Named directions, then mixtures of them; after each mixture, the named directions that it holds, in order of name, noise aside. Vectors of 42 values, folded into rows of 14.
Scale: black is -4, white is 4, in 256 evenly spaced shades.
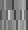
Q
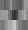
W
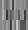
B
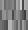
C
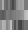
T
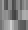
T, W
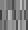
C, Q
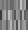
C, Q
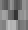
W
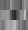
W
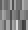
B, C, W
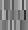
B, C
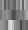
C, T, W
